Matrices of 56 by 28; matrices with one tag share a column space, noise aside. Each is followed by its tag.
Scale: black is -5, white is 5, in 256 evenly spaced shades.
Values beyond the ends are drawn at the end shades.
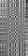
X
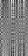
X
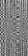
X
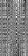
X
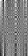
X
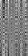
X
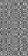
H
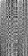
X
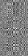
H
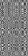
H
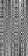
X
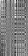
X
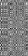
H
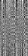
X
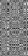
H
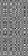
H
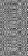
H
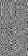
H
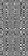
H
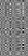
H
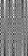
X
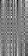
X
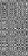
H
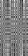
X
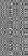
H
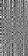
X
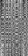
X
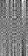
X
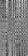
X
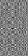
H
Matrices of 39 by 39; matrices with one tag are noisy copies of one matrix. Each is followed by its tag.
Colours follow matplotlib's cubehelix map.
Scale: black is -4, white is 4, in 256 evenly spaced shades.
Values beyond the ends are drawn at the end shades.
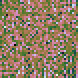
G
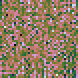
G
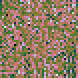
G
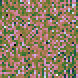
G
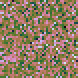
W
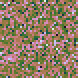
W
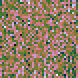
G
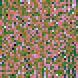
G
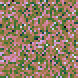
W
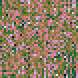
G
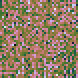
G
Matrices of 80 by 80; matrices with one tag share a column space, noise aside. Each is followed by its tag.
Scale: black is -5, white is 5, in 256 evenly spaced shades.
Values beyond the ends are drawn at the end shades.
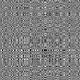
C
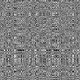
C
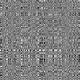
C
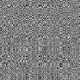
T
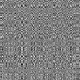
T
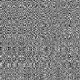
T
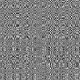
T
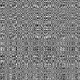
T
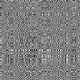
C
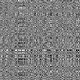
C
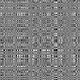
C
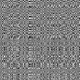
T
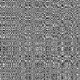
T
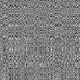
T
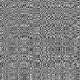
T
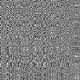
T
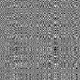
T
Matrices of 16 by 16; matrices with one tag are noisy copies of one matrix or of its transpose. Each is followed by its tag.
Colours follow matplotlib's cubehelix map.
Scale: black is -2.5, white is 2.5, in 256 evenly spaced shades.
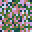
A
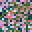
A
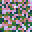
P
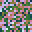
A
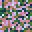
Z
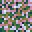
P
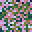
A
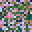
A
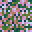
A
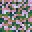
P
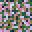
P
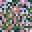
A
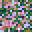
Z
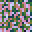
P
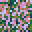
Z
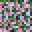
P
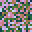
A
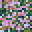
Z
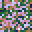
Z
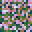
P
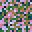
A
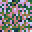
A
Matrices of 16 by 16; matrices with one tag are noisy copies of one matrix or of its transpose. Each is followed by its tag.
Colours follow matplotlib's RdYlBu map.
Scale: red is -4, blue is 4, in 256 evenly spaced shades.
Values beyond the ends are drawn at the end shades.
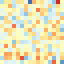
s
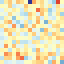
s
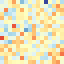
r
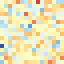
r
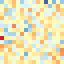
r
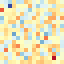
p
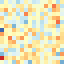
s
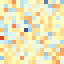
r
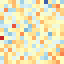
r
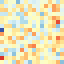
s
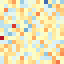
r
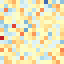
r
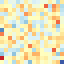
s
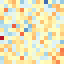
r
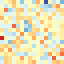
r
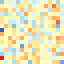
s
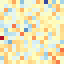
r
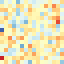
s
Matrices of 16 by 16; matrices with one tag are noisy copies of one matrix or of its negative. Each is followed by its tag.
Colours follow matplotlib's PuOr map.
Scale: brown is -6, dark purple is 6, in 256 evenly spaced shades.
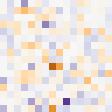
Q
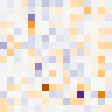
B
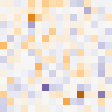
B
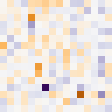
B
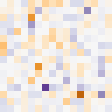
B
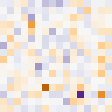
B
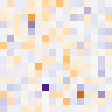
B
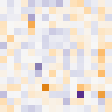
B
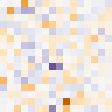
Q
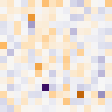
B
